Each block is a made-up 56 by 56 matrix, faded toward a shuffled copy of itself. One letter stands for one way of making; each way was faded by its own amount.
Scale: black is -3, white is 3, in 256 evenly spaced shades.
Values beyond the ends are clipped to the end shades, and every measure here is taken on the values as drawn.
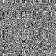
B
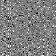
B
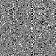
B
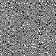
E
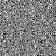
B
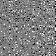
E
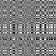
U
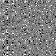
E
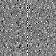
B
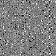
E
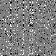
E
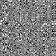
B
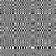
U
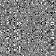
B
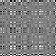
U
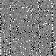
E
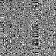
B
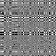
U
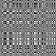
U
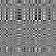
U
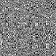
B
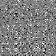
E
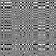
U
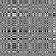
U
